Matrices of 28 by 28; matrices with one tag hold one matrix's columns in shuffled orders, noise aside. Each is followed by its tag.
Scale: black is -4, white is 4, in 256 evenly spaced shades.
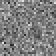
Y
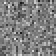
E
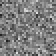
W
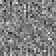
E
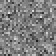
W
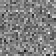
W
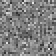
Y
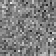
E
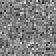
Y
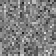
E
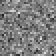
W
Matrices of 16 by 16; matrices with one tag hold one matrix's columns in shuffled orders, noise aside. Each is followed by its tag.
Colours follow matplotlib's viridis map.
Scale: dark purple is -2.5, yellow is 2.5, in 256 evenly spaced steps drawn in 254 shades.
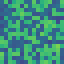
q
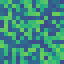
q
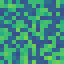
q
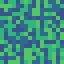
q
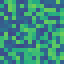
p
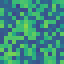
q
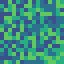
p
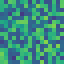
q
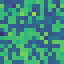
p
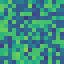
q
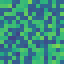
q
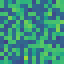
q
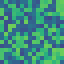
p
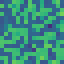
p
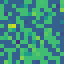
p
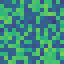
p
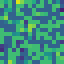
q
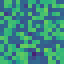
q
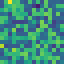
p
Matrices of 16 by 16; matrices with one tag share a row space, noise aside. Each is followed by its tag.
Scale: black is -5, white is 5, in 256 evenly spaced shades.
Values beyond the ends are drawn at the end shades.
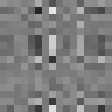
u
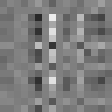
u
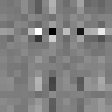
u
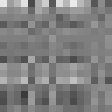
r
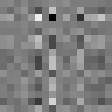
u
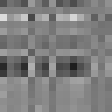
r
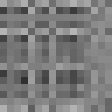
r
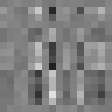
u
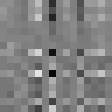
u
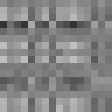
r
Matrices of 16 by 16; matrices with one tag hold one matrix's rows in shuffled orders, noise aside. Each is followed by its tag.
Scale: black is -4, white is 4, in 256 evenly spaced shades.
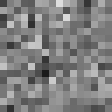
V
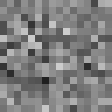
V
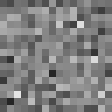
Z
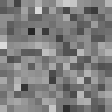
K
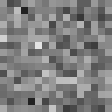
K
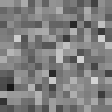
Z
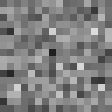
Z
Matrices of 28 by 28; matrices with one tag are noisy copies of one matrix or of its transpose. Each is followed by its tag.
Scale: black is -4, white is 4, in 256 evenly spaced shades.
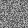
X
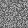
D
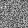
X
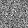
X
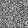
D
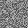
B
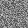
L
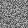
D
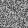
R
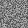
D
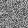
B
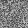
X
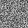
X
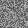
R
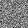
D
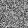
R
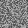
R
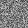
X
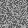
R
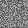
D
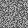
D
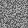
D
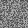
X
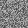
B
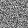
L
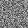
L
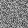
L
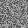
R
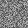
D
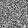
R
